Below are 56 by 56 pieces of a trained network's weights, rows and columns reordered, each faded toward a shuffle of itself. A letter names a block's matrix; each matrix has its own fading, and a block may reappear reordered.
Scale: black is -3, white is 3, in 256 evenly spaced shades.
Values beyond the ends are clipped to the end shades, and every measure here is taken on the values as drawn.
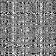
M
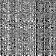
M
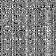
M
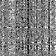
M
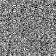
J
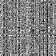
M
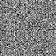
J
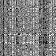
M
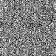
J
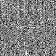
J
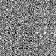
J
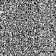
J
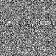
J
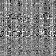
M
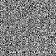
J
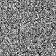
J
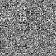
J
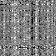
M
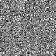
J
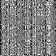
M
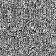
J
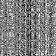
M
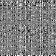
M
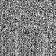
J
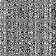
M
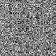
J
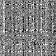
M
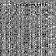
M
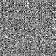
J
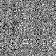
J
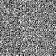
J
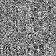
J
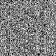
J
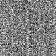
J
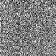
J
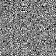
J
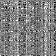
M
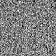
J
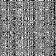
M
